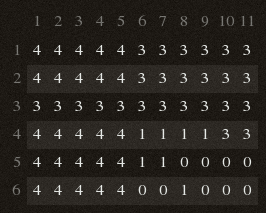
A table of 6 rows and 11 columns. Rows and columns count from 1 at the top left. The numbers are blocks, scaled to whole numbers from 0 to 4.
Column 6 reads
3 3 3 1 1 0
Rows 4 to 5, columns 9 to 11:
1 3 3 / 0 0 0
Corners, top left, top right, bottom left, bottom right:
4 3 4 0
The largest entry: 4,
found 25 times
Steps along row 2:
same same same same down same same same same same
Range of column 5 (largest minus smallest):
1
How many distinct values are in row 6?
3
